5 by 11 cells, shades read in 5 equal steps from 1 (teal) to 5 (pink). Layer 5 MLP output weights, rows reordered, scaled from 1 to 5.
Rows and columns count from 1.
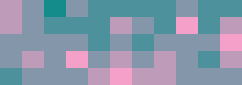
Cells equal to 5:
4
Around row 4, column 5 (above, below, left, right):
2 4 5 4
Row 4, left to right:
3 4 3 5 3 4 3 4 3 2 4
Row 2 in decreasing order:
5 4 4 4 3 3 2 2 2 2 2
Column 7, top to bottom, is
2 3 2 3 4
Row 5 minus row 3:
-1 0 0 0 2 2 2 1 0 0 -2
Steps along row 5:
up same same up up down same down same same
